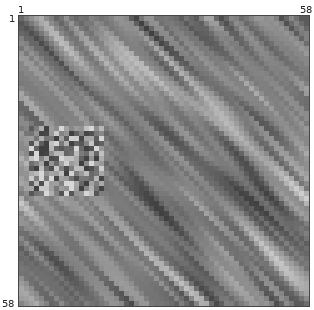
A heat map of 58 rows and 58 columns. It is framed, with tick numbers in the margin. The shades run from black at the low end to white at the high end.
The middle left is the roughest part. Streaks slant down to the right. There is no overall slope. An odd patch, rougher than its surroundings, sits in the middle left.
